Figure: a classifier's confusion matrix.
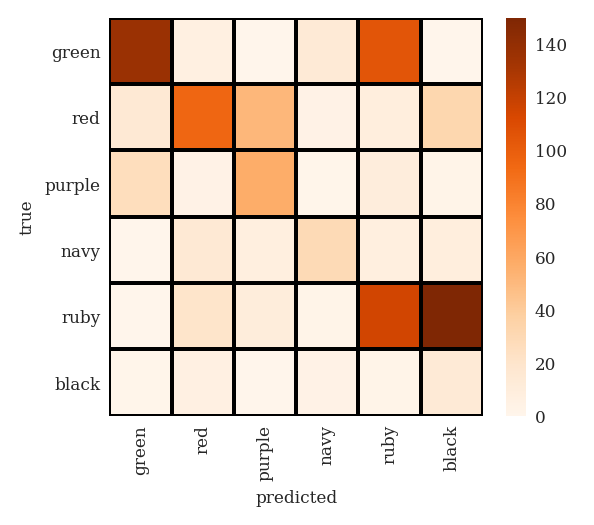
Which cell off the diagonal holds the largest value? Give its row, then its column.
ruby, black
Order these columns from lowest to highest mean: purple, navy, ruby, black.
navy, purple, black, ruby
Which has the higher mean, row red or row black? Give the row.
red
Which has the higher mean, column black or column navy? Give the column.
black
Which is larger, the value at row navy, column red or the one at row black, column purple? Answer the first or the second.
the first
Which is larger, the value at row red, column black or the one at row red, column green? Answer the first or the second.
the first
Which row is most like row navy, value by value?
black
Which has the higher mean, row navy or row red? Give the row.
red
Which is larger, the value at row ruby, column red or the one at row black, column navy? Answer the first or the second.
the first
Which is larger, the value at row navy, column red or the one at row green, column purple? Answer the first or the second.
the first
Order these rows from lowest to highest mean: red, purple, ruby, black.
black, purple, red, ruby
